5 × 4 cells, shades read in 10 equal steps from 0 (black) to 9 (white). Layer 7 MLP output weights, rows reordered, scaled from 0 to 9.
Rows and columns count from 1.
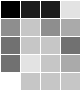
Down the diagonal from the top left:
0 7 7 6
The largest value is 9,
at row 5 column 1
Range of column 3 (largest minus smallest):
6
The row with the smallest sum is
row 1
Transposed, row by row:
0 5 4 4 9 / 1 7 7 8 7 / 1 5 7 7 7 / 8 6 4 6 7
